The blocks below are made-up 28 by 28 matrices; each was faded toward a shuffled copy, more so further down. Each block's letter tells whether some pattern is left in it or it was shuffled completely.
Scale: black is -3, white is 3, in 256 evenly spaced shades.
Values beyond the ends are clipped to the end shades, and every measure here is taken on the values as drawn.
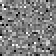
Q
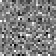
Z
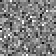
Q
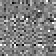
Z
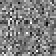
Z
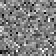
Q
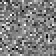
Q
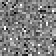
Q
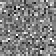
Q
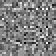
Z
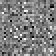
Z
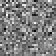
Z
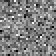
Q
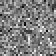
Q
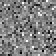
Q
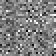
Z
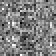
Z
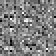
Z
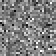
Q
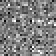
Z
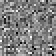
Z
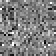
Z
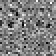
Z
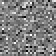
Z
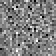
Q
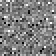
Q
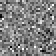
Q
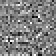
Z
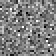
Q
